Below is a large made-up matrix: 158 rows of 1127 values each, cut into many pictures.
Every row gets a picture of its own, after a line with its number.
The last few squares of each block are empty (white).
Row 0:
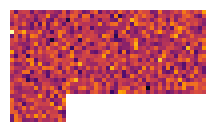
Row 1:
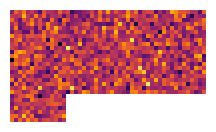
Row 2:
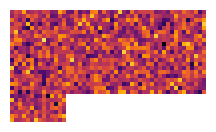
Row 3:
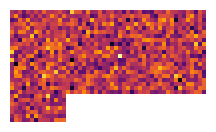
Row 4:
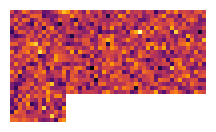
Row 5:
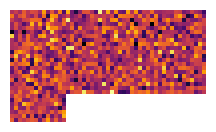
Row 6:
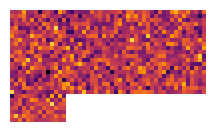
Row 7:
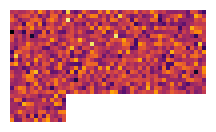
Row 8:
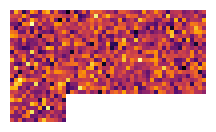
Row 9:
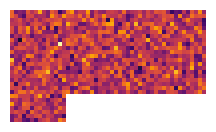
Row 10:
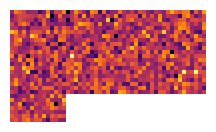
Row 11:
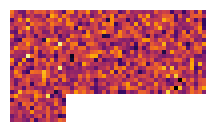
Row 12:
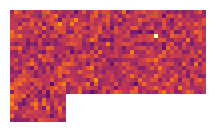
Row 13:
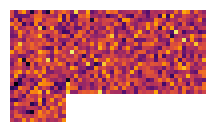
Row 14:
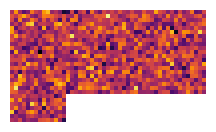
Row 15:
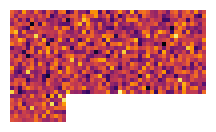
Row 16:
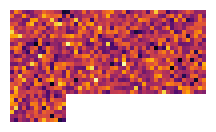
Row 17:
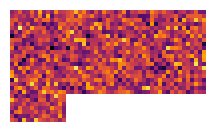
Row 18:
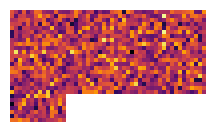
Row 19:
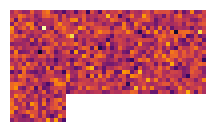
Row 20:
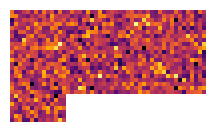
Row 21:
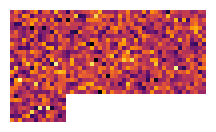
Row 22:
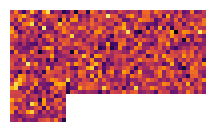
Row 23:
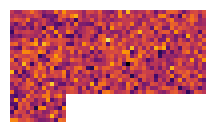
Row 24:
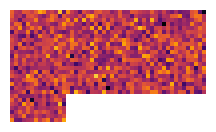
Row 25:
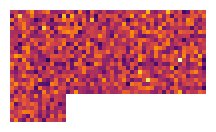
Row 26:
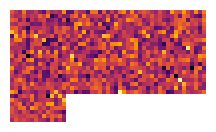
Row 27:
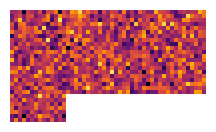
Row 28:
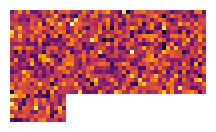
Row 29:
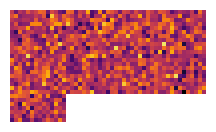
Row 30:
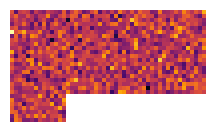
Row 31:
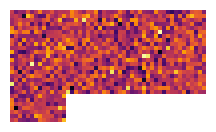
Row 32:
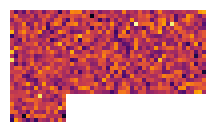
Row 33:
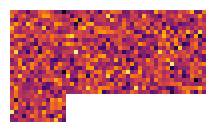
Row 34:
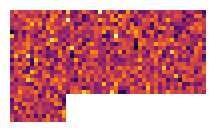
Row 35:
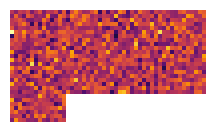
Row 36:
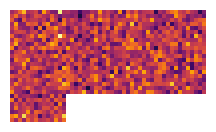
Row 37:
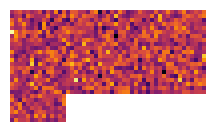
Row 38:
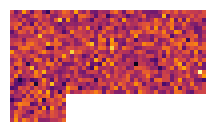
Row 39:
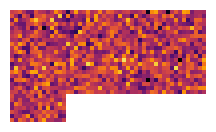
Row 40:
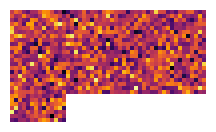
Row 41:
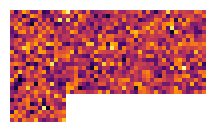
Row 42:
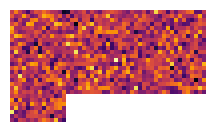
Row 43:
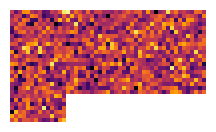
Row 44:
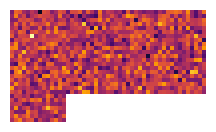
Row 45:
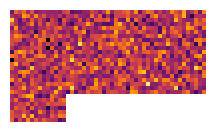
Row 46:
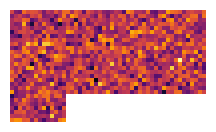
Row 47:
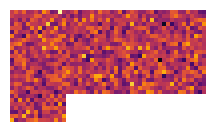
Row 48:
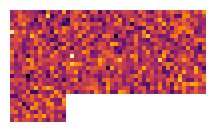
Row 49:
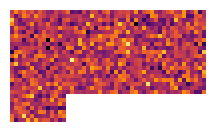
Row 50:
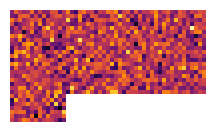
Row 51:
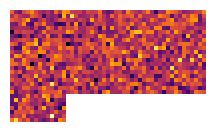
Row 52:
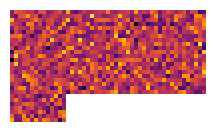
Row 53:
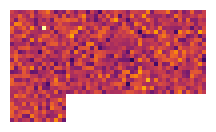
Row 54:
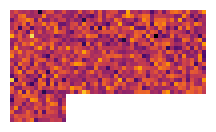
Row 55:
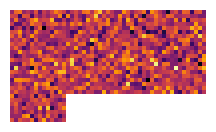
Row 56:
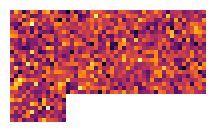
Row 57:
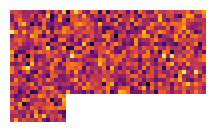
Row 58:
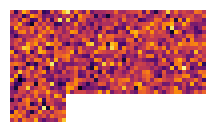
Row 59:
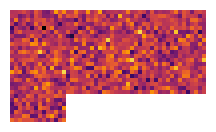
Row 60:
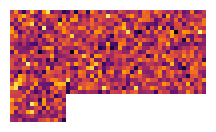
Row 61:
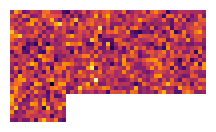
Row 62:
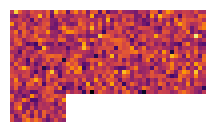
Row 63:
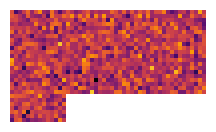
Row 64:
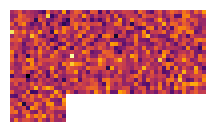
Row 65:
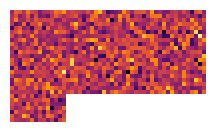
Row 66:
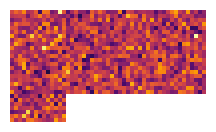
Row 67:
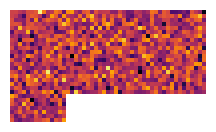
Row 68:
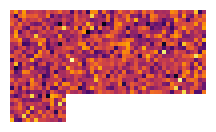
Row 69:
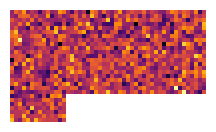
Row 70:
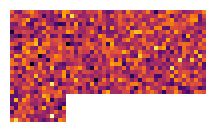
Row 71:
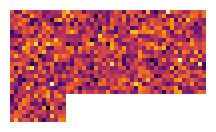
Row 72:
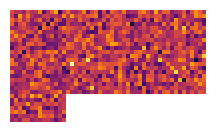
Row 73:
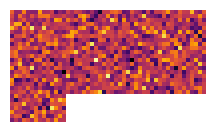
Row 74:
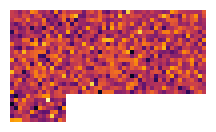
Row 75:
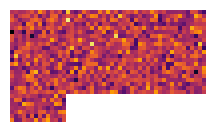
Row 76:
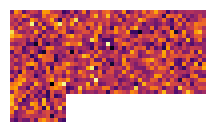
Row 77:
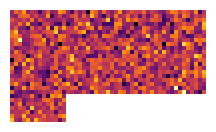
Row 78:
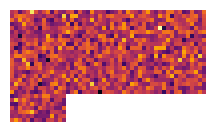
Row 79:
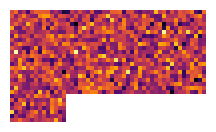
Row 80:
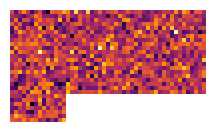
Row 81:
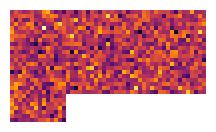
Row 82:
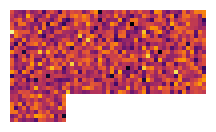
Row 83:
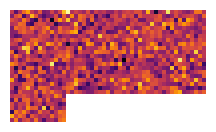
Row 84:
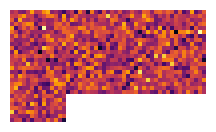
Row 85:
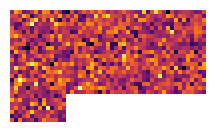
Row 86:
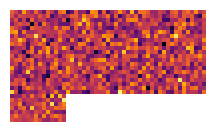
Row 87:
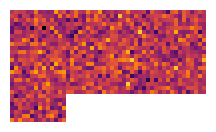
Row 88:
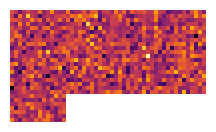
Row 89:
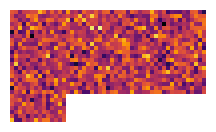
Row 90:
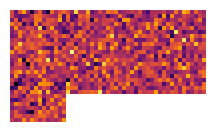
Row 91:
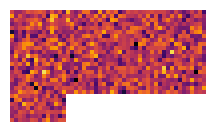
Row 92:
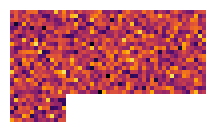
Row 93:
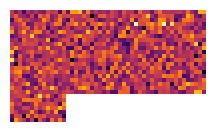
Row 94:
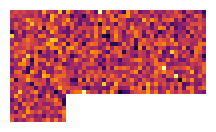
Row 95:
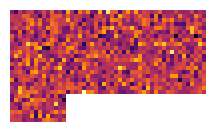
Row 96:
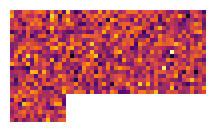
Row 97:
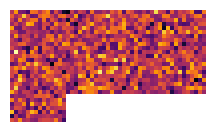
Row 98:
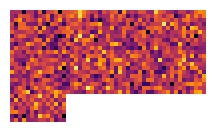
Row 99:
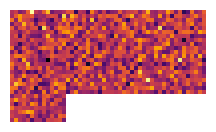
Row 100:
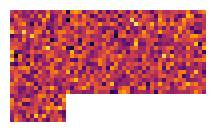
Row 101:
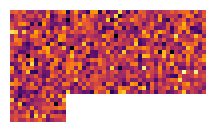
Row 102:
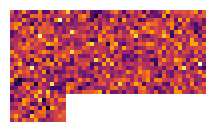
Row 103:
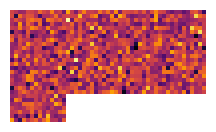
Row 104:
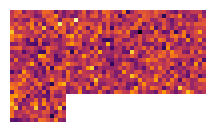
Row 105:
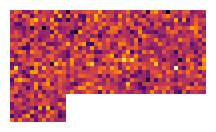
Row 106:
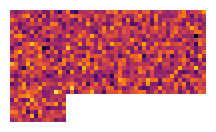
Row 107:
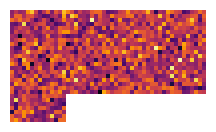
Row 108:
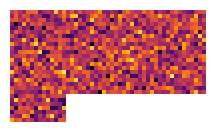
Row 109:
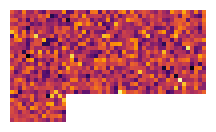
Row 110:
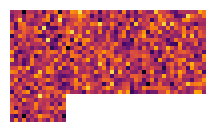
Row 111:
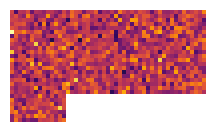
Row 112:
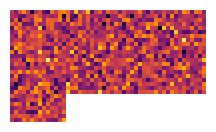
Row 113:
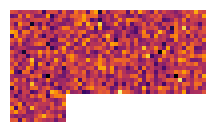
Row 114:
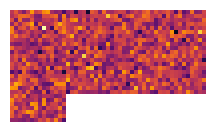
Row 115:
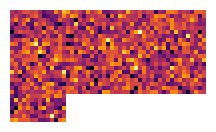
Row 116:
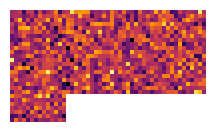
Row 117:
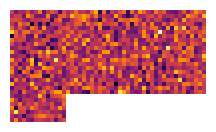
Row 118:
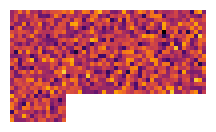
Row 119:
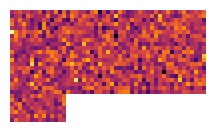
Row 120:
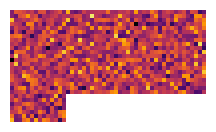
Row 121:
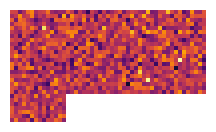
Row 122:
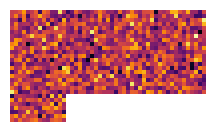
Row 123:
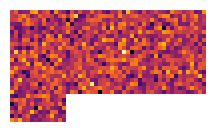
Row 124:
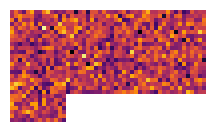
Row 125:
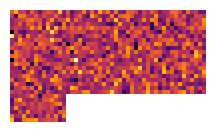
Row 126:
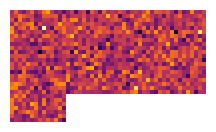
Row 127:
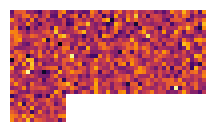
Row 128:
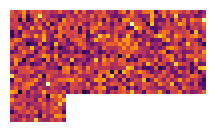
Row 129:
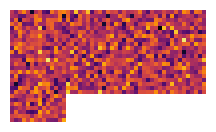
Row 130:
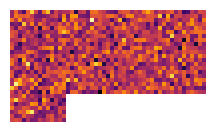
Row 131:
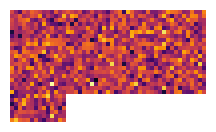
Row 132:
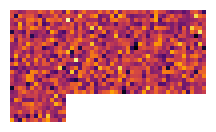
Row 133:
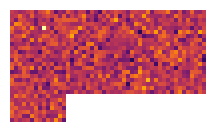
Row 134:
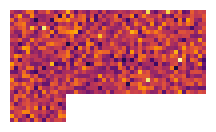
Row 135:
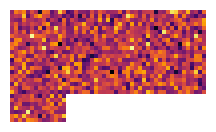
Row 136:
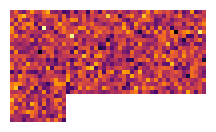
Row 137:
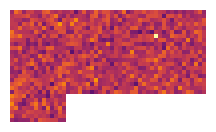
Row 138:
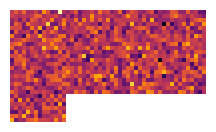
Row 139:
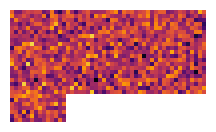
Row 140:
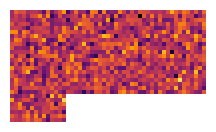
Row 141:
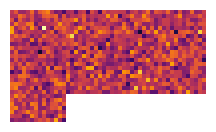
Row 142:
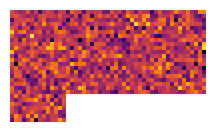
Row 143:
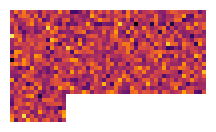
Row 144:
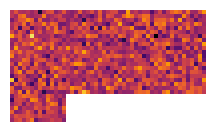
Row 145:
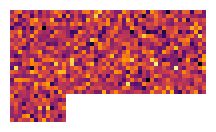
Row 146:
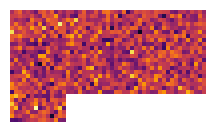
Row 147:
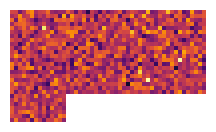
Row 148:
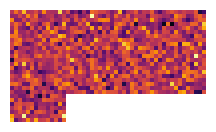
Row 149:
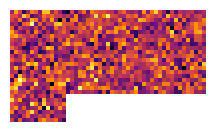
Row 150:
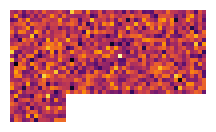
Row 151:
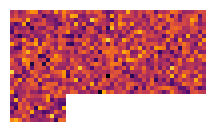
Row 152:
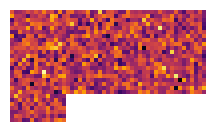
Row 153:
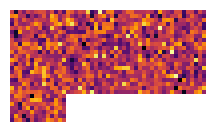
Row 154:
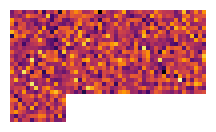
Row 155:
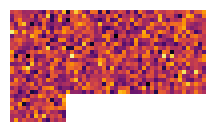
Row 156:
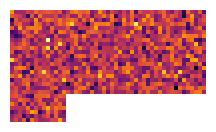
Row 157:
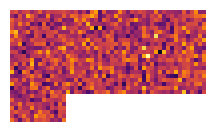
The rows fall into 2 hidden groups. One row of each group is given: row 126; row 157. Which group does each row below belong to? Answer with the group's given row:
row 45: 157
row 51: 126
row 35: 157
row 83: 126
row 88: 157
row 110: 157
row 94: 157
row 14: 126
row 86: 157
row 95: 157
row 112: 126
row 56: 126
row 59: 126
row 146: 126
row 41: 126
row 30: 157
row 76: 126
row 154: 157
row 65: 126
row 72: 157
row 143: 157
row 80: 126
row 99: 126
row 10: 157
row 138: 157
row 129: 126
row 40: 126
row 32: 157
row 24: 157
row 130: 126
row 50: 157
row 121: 126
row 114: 126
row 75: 157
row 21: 126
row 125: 157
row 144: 157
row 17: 157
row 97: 126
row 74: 126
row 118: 126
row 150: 157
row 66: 157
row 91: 157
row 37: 157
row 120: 157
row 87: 126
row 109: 157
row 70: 126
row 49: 157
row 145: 126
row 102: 126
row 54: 157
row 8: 126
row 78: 126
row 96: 157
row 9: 157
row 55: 126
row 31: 157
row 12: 126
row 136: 126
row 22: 126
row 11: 157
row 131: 126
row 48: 157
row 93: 157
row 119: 157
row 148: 157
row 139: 157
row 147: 126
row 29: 157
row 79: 126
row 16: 126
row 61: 126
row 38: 126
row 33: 126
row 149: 126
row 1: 157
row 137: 126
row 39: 126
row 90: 126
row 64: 157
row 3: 157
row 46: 126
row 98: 157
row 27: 157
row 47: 157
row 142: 157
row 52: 157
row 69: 157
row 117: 157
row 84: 126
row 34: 157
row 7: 157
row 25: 126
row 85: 126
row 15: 157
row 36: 157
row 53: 126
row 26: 157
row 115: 126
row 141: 126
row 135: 157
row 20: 157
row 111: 157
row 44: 157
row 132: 157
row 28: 126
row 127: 157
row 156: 157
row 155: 157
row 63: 157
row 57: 157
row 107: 126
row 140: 157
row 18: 126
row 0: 157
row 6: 157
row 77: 157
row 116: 157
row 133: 126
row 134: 126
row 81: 126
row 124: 126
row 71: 126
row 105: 126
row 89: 157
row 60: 126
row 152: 157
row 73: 126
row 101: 157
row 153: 157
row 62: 157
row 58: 126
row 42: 126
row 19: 126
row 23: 126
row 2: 157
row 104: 126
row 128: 157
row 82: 157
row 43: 126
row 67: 157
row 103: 157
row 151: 126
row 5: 157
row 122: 157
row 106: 157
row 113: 157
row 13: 126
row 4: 126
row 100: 157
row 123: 126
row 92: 126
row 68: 157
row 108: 126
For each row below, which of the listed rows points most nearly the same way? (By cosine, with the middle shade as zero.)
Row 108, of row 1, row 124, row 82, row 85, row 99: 85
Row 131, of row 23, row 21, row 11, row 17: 23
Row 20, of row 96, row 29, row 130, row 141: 29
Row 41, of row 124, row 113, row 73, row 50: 73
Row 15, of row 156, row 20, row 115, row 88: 88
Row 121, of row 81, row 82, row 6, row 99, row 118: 99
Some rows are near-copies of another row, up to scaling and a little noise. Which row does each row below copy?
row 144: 54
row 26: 109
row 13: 90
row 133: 53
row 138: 47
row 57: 155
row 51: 70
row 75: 7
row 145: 55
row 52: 120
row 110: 27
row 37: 119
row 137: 12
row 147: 121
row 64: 48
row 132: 103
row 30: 0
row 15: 86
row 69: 77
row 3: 150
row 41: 58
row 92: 108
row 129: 112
